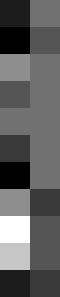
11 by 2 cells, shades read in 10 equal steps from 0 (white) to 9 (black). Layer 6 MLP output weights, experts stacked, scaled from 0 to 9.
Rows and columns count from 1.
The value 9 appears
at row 2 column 1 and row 7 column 1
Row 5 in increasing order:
5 5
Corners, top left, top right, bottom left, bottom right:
8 5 8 7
